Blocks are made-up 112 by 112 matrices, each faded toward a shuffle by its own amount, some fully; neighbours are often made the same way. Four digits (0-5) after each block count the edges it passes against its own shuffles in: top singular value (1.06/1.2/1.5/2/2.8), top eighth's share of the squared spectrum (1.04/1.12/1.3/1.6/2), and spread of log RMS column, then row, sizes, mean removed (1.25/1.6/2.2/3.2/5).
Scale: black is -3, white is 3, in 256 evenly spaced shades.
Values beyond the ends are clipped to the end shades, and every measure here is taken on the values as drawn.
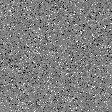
0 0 0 0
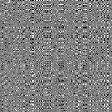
5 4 4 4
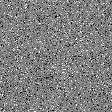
2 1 1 0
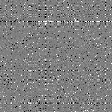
5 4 2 2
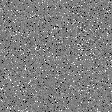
3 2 0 1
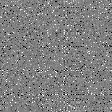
4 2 1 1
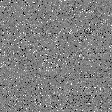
3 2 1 1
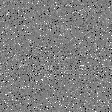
3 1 0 0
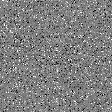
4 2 1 1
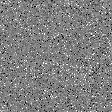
2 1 0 0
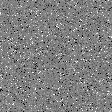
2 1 0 1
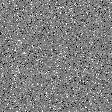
0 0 0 0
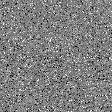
0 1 0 1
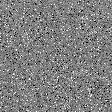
0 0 0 0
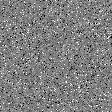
0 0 0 0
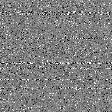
2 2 1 3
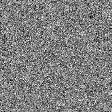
3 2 0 0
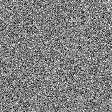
2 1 0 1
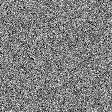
0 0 0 0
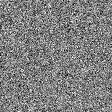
0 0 0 0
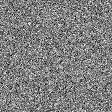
0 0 0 0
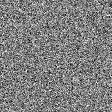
2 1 0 0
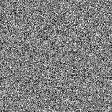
3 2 0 1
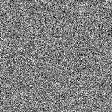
3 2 1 0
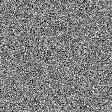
1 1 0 0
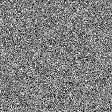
2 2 0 0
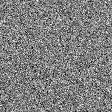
1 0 0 0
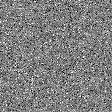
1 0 0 0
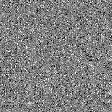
3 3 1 1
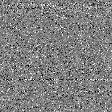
1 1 0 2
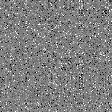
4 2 1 1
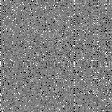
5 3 2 2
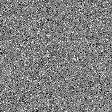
0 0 1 0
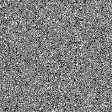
0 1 2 0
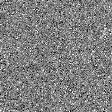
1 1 2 0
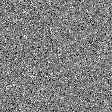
0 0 0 0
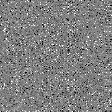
4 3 2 1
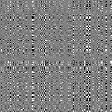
5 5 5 4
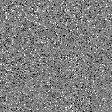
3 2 1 1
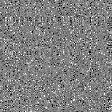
4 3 2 2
